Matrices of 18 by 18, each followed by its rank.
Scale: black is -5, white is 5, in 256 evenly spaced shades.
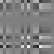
one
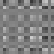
one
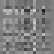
two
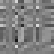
two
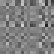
two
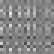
two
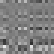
two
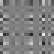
one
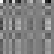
one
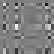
two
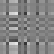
one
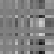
one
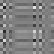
one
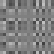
one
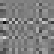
two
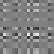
one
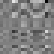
two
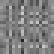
two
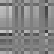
one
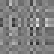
two
